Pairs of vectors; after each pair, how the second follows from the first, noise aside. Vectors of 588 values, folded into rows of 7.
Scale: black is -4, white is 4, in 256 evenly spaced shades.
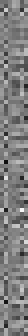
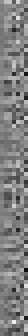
wrapped around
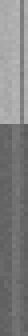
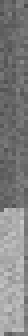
wrapped around
